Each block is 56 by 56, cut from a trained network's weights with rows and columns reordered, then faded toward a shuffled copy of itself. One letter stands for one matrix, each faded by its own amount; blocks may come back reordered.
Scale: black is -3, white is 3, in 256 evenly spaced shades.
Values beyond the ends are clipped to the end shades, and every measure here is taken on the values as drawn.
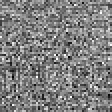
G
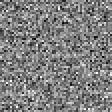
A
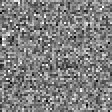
A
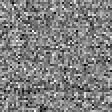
A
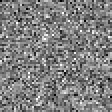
A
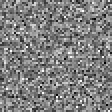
A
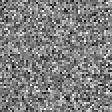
A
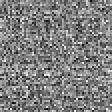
G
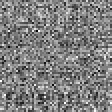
G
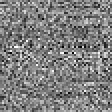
G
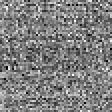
G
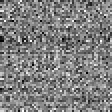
G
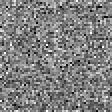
A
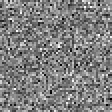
A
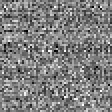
G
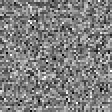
A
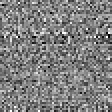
G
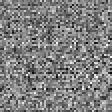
G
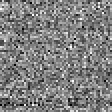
A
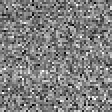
A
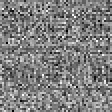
G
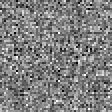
A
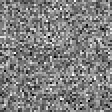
A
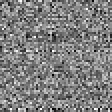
G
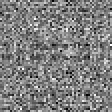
G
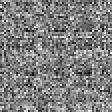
G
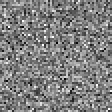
A
